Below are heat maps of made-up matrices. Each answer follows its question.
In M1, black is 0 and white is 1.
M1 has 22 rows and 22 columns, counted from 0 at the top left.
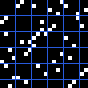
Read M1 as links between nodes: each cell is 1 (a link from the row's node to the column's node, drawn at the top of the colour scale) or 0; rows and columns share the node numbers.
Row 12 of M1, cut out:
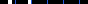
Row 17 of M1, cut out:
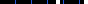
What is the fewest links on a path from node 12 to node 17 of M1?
3
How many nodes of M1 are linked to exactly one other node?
0
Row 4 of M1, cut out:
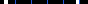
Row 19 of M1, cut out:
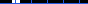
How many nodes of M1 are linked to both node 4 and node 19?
0
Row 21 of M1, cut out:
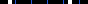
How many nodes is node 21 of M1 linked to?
2
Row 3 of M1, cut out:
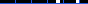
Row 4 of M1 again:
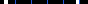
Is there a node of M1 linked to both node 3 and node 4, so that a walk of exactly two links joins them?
yes
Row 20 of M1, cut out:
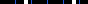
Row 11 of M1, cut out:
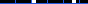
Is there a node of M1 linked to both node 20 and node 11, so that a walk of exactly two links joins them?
yes
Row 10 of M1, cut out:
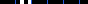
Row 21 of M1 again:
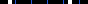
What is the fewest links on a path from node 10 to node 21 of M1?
4
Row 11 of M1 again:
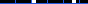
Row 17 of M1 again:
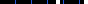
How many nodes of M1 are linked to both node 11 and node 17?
0
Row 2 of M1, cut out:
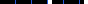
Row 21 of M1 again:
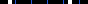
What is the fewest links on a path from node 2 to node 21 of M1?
1
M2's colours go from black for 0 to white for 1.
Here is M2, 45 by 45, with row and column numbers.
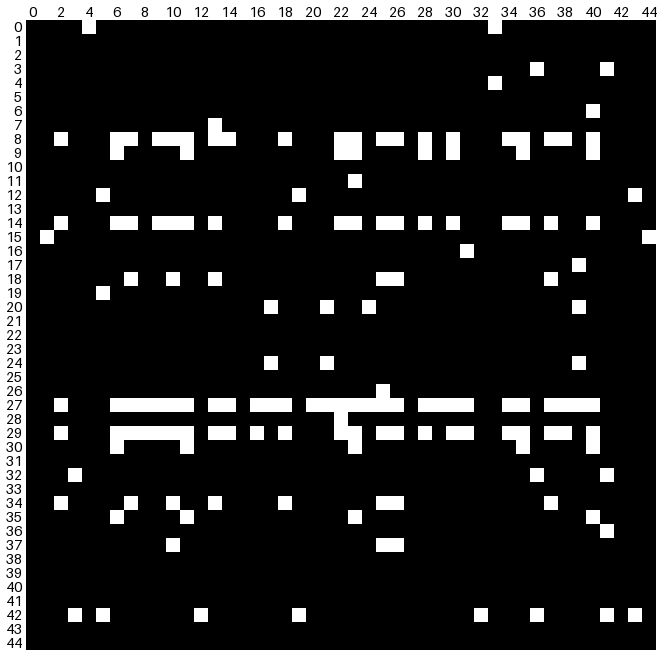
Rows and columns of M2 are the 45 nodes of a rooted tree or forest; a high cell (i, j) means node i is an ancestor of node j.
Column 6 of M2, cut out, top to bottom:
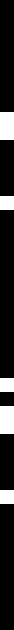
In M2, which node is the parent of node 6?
35
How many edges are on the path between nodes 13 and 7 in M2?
1
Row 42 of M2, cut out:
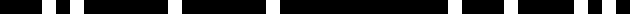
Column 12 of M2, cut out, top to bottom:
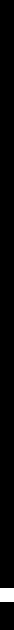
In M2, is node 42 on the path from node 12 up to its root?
yes
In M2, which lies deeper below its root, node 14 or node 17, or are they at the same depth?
the same depth
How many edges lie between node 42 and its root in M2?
0
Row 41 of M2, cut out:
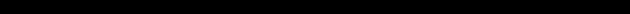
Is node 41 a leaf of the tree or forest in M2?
yes
